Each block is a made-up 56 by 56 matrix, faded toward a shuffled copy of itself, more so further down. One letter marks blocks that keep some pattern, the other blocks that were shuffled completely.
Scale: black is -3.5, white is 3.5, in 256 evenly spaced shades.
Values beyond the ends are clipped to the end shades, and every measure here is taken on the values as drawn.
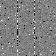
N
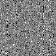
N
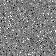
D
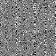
N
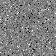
D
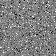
D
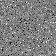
D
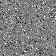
D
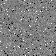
D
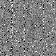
N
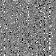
N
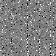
N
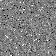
D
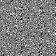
N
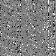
N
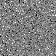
D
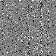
N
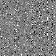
N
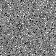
D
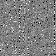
N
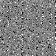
N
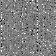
N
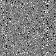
N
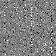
N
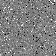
D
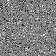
D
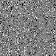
N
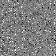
N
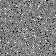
D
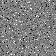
D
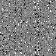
N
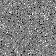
D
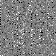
N
